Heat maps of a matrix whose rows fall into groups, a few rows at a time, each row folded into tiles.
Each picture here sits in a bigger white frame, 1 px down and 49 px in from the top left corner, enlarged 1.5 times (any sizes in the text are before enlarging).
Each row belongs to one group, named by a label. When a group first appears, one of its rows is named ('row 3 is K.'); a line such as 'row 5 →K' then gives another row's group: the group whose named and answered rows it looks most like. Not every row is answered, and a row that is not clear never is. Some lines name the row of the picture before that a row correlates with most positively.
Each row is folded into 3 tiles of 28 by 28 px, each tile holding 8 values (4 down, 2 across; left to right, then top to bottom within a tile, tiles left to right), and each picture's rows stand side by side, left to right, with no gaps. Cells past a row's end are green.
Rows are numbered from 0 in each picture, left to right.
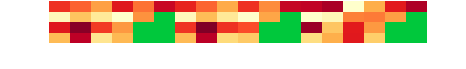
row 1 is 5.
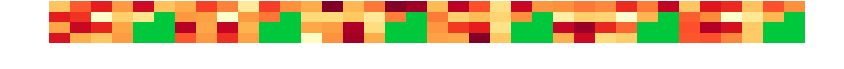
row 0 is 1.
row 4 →5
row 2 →5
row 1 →1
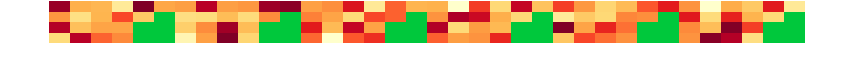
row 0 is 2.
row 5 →2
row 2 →1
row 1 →5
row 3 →2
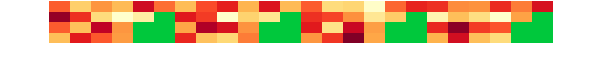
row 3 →5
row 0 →2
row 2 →2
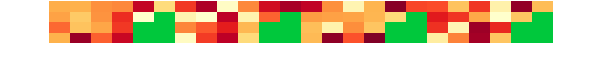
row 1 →5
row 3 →2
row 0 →2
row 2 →2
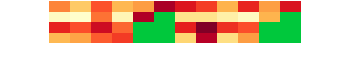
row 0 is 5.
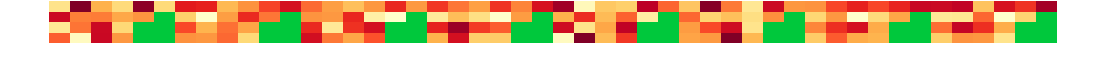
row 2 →2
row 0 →1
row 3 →5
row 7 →5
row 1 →5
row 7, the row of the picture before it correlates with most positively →1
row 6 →5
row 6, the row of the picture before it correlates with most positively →1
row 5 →1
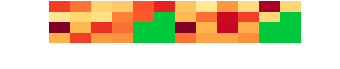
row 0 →5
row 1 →2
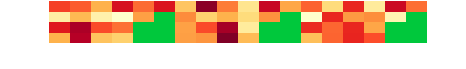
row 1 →1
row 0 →5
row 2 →2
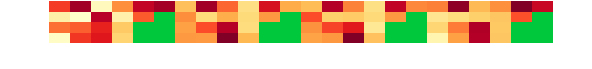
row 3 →5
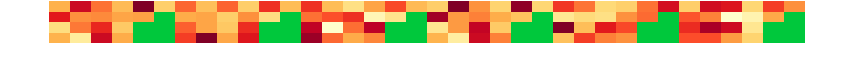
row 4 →5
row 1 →2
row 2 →2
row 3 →1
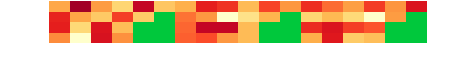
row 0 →1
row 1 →1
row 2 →5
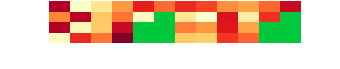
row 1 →5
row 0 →2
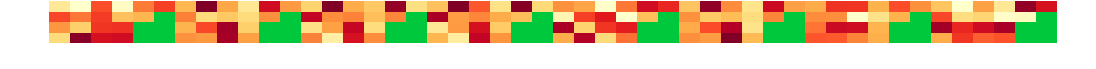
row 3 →1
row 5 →1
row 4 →2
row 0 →2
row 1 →1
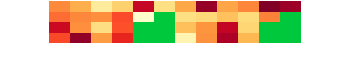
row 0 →2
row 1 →5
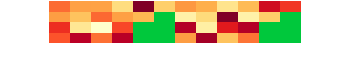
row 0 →2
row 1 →2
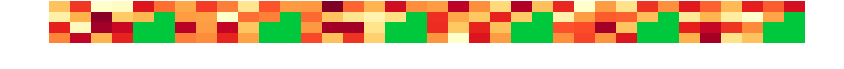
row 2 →1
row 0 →2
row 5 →5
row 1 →1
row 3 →1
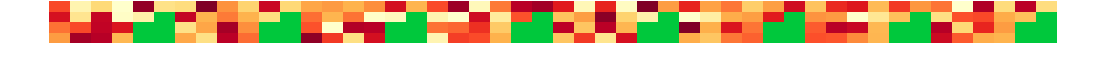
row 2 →2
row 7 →2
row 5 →5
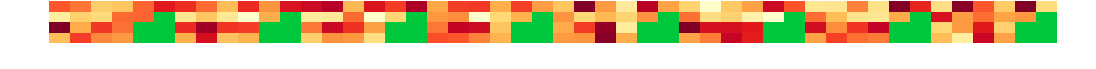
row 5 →2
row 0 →5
